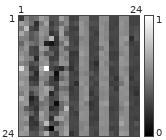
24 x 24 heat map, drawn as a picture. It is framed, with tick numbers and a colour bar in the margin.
On average the colour sits 40% of the way up the scale. Upright stripes repeat 6 times across the table. A vertical seam about 40% of the way across splits the table, and the right part is calmer.
